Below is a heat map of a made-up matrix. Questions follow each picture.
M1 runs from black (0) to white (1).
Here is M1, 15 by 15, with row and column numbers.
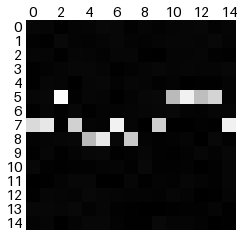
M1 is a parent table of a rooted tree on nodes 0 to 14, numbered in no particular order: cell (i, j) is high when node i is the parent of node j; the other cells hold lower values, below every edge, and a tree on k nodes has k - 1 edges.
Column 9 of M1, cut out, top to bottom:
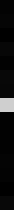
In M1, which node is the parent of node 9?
7
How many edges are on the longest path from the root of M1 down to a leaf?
2
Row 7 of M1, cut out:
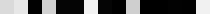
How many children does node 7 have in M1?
6
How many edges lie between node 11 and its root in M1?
2
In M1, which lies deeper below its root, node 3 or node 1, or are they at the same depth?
the same depth
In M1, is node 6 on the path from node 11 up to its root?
no
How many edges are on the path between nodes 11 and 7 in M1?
3
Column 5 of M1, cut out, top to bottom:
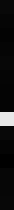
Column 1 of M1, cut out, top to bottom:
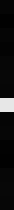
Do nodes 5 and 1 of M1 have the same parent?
no
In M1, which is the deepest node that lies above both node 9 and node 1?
7
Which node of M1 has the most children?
7
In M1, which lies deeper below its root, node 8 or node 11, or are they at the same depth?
node 11
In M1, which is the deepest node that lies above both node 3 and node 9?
7
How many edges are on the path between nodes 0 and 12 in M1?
4
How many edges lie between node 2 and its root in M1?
2
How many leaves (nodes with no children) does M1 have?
12
